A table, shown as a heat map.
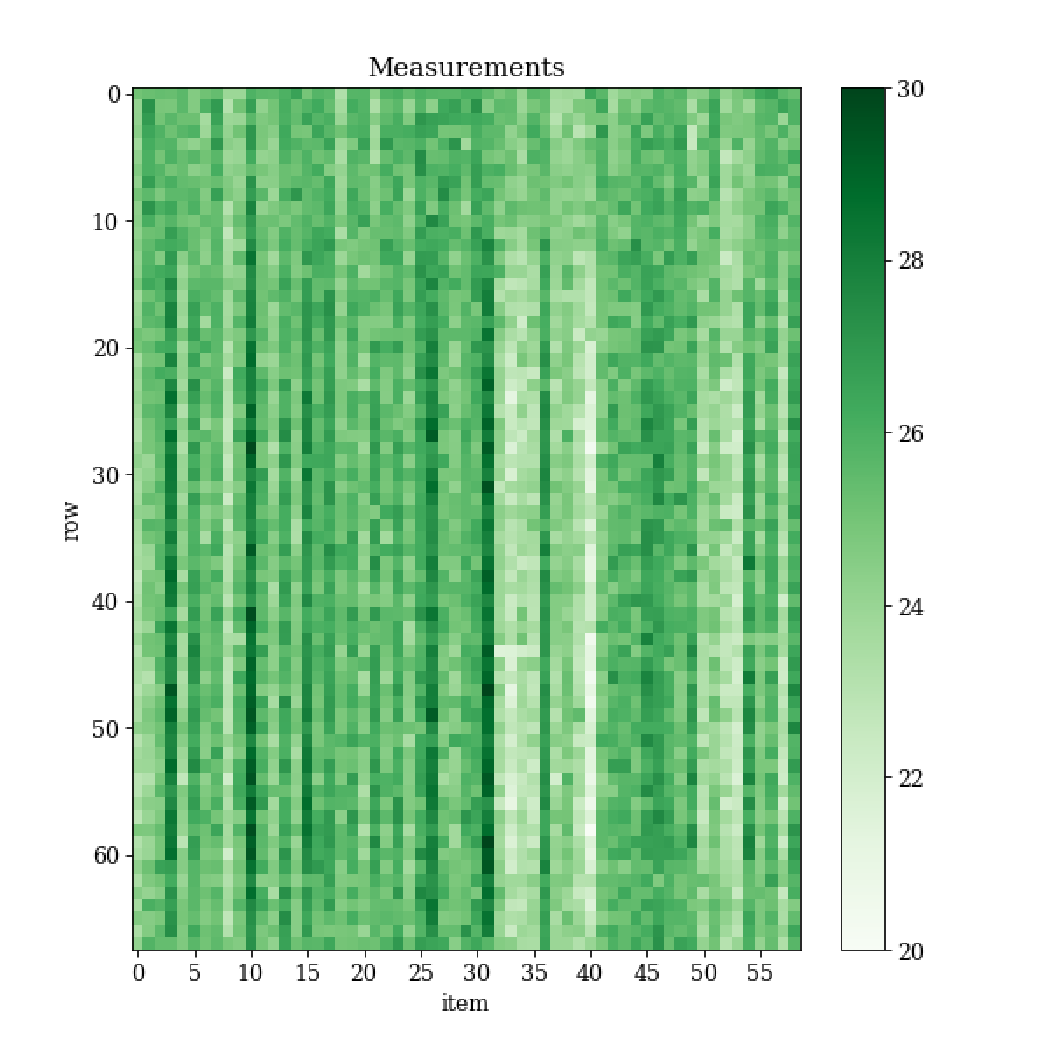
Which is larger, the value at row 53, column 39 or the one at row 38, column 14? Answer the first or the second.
the second
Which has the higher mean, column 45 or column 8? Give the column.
45
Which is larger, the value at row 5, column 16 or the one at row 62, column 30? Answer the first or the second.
the second
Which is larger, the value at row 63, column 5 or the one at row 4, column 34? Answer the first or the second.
the first
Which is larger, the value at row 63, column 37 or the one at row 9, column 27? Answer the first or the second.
the second
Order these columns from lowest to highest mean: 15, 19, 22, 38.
38, 22, 19, 15
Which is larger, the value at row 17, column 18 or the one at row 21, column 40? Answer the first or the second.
the first
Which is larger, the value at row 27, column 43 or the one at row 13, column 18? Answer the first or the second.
the first
